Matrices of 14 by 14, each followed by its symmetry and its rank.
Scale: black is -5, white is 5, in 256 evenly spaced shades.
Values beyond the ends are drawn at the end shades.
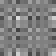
symmetric, rank one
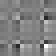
symmetric, rank one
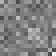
symmetric, rank three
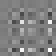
symmetric, rank one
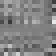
neither, rank two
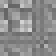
symmetric, rank three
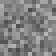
neither, full rank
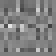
neither, rank two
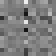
neither, rank two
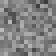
neither, full rank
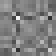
symmetric, rank three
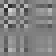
symmetric, rank one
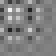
symmetric, rank one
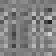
neither, rank two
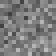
neither, full rank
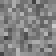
neither, full rank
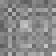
symmetric, rank three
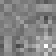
symmetric, rank three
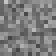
neither, full rank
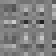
neither, rank two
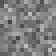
neither, full rank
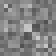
symmetric, rank three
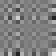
symmetric, rank one
